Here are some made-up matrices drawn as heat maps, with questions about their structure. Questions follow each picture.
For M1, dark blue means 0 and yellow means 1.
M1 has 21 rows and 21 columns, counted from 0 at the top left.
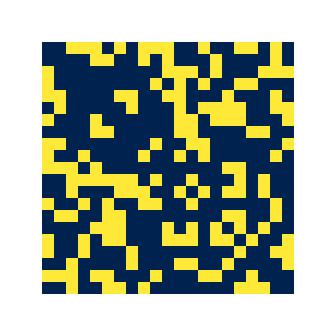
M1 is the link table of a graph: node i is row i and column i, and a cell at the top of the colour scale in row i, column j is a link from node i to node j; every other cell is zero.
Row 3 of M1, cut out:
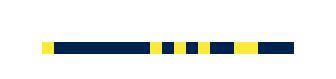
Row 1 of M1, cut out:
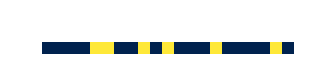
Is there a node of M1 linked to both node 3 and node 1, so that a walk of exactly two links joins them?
no
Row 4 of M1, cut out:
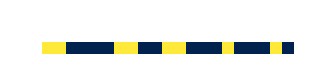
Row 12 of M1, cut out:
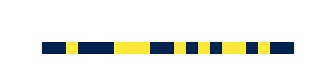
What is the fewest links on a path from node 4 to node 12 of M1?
2
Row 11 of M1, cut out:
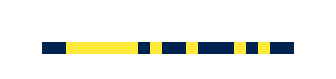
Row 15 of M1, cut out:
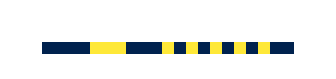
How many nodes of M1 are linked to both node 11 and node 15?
6
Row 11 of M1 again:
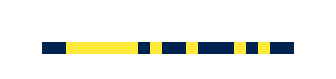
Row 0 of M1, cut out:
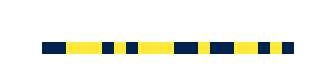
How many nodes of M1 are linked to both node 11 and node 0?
6
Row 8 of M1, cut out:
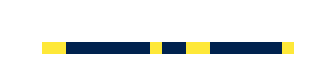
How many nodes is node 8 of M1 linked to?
6
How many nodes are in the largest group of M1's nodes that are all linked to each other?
4
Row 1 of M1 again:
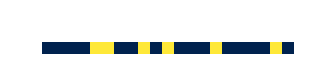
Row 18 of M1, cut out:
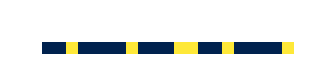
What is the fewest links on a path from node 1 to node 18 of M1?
3
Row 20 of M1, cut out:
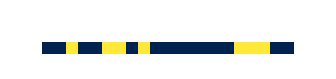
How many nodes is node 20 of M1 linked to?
7
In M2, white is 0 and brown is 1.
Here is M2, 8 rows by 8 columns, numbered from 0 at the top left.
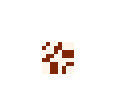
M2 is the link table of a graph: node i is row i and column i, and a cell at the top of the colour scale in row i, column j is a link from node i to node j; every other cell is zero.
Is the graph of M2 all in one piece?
yes
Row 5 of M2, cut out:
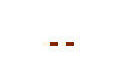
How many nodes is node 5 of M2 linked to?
4
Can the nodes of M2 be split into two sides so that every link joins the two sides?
no
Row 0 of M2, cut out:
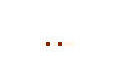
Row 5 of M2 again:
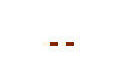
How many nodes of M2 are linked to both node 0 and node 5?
0
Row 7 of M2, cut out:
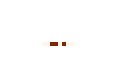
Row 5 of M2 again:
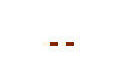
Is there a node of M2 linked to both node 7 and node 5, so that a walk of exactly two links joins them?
yes
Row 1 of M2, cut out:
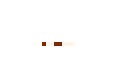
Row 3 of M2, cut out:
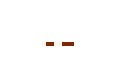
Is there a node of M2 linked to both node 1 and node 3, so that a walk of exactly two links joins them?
no
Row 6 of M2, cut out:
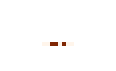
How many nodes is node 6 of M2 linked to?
3
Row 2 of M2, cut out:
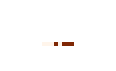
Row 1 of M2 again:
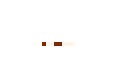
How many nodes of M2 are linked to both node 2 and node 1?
1
